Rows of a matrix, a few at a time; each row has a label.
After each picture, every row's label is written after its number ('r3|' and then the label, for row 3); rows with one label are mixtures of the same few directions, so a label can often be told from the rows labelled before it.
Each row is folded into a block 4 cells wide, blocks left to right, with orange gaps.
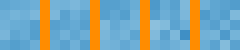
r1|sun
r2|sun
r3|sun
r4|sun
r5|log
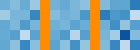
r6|log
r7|log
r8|log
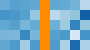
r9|log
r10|log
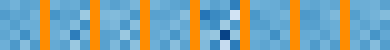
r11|log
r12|log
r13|log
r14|log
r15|log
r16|log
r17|log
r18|log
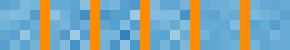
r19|log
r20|log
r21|log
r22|log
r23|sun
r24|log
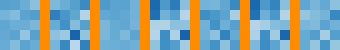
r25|log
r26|log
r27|sun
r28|sun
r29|log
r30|sun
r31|log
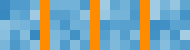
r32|sun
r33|log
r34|sun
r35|sun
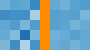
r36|log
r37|log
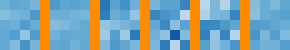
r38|log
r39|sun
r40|sun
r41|log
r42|sun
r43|sun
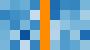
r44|log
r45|sun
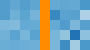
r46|sun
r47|log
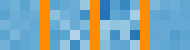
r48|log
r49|log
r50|sun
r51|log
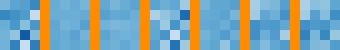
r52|log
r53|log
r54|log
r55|log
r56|log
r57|sun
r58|sun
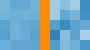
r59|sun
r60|sun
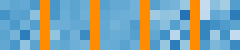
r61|log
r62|sun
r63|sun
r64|log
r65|sun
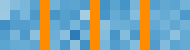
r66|sun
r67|log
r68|sun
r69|log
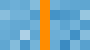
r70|log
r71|log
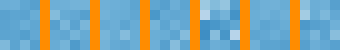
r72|log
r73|log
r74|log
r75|log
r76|sun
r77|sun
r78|sun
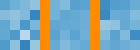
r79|log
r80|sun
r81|sun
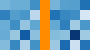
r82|log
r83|log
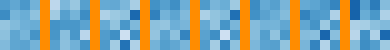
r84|sun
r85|sun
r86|log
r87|sun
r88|log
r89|sun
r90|log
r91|sun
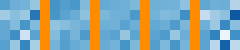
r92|log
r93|sun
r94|log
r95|log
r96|log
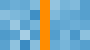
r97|log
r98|sun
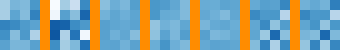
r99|sun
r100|sun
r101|sun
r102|sun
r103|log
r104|log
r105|log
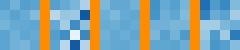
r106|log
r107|log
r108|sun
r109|sun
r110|sun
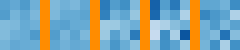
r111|sun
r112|sun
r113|sun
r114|sun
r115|log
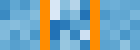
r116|sun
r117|sun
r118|log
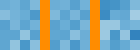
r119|log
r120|log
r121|sun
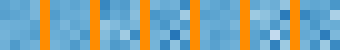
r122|sun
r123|sun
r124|sun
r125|log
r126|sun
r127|log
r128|log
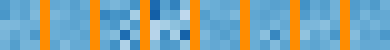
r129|sun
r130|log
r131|log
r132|sun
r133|log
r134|log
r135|sun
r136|sun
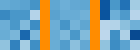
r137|log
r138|log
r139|sun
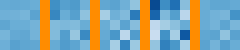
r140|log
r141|sun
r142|log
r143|sun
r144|log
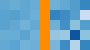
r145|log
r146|log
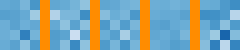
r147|log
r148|log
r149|log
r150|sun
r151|log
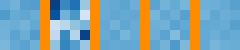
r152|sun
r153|sun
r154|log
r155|log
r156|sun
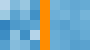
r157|sun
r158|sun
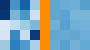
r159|sun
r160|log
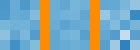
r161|sun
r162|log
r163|log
